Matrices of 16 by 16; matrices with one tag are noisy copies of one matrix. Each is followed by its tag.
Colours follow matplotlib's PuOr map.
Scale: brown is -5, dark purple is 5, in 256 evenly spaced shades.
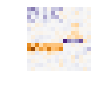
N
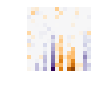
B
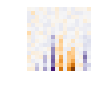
B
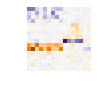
N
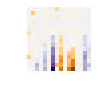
B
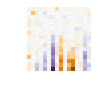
B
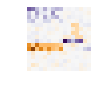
N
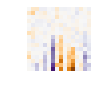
B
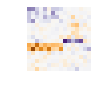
N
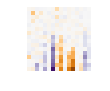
B
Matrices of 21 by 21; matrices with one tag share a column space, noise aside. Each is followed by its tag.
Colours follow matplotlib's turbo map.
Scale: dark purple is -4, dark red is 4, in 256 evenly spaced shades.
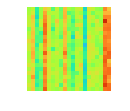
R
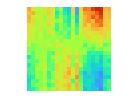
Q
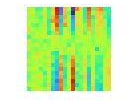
Q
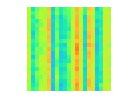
R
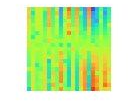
Q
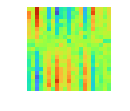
Q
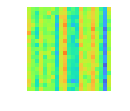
R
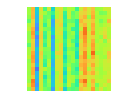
R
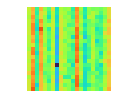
R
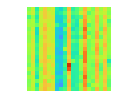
R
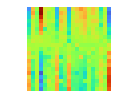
Q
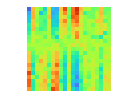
Q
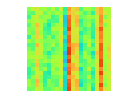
R
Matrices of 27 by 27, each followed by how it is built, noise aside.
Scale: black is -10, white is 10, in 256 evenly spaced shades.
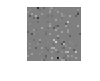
sparse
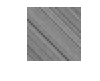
Toeplitz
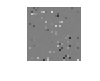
sparse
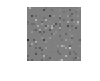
sparse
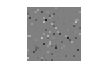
sparse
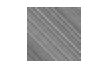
Toeplitz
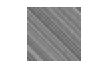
Toeplitz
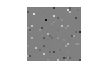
sparse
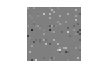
sparse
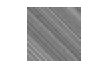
Toeplitz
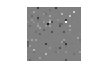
sparse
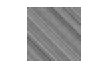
Toeplitz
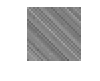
Toeplitz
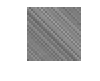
Toeplitz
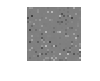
sparse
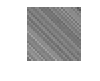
Toeplitz
